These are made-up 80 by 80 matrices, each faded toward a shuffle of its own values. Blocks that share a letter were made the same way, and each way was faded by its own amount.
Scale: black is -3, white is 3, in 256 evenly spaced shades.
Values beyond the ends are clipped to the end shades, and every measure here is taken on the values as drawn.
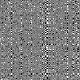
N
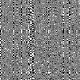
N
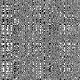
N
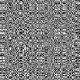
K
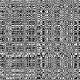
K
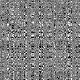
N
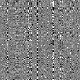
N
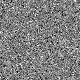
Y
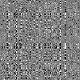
N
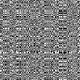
K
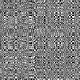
K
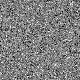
Y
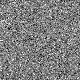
Y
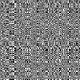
K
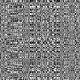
K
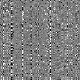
N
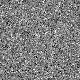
Y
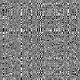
N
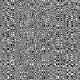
N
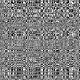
K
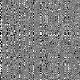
N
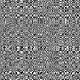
K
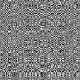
K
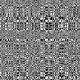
K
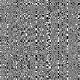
N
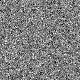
Y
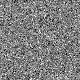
Y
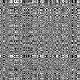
K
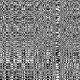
K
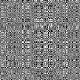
K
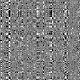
N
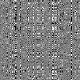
N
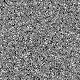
Y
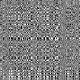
K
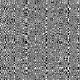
N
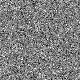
Y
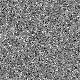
Y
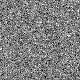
Y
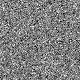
Y
